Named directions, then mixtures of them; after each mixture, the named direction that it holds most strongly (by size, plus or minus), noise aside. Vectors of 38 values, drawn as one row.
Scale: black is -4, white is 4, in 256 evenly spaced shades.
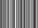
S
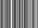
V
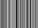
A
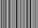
A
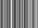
V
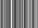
V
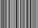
A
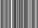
V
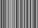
A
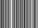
S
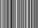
A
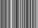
A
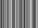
S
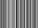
A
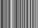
A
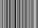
S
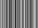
S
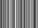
S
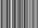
V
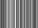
S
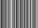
A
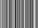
S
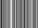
S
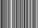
A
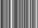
V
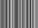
A
